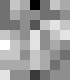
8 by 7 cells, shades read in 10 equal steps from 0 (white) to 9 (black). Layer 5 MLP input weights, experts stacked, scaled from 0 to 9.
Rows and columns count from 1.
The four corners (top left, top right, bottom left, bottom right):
5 3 1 4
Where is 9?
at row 1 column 4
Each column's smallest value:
0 2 3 1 2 1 1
